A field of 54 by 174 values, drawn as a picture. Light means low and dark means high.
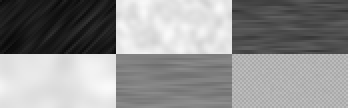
It is made of 2 by 3 panels. Panel 1,1: very high, slanting up to the right, faint in contrast. Panel 1,2: very low, blotchy, faint in contrast. Panel 1,3: high, streaked across, faint in contrast. Panel 2,1: very low, smooth, faint in contrast. Panel 2,2: middling, streaked across, faint in contrast. Panel 2,3: low, checkered, faint in contrast.
